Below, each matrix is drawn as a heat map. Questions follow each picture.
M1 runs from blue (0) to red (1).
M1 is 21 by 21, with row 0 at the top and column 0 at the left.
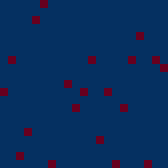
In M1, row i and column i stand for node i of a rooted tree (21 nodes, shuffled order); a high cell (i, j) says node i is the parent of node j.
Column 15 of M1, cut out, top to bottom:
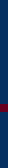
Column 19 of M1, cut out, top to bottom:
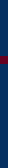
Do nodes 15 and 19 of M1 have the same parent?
no
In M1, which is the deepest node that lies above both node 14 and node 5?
11
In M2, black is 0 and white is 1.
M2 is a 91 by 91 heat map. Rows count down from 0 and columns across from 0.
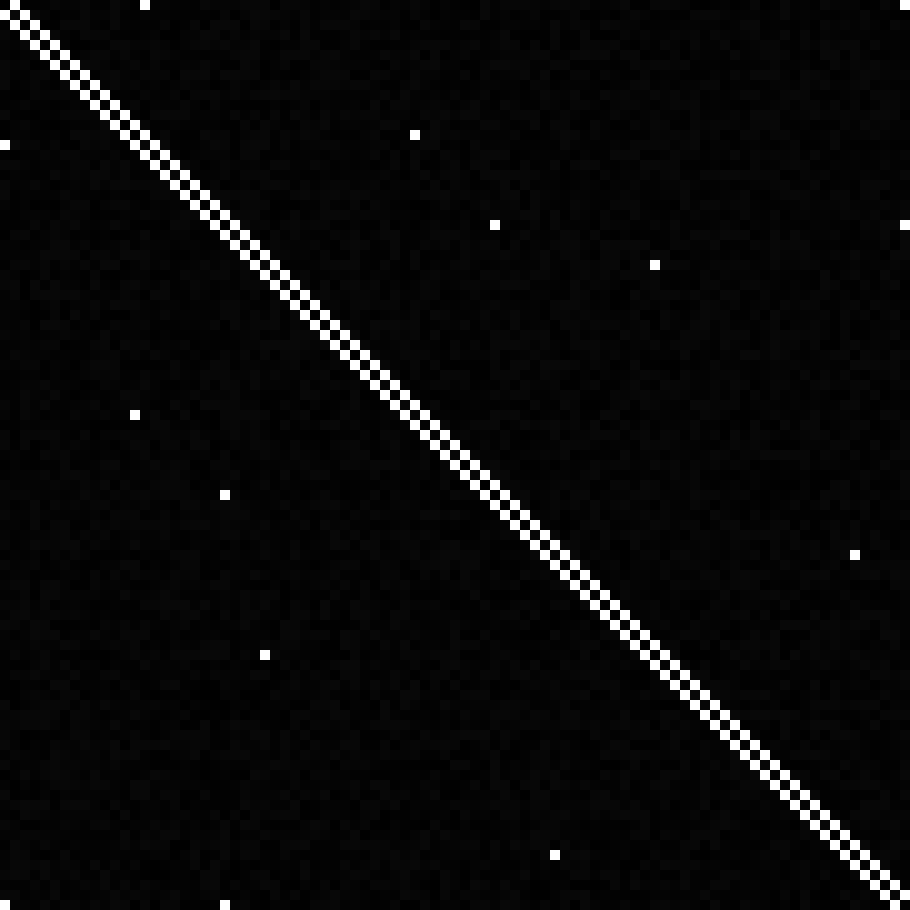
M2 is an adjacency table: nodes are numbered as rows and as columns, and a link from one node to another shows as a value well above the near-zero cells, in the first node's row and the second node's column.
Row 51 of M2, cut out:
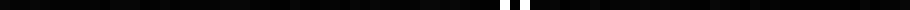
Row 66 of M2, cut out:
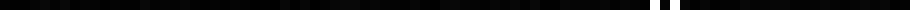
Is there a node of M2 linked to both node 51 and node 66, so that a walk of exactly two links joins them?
no
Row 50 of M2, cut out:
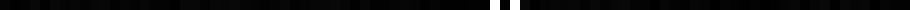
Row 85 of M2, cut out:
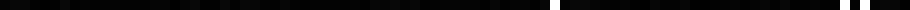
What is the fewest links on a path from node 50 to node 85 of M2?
6
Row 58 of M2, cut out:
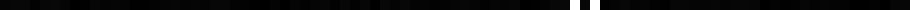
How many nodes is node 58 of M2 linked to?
2
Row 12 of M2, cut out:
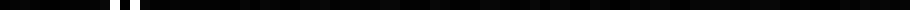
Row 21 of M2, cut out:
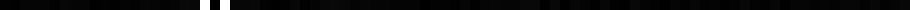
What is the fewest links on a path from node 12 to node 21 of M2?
6
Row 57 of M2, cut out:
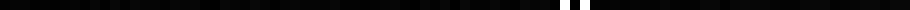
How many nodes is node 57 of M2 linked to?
2
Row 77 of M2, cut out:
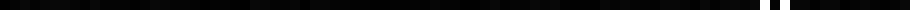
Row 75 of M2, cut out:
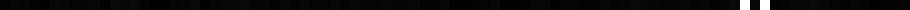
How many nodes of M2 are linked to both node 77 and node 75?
1
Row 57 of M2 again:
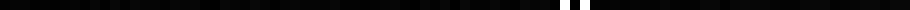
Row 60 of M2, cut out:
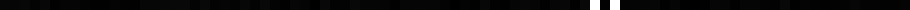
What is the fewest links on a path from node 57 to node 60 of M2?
3
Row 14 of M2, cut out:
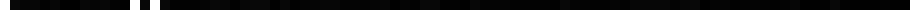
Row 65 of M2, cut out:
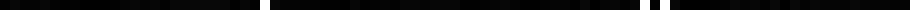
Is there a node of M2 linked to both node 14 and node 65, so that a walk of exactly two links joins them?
no
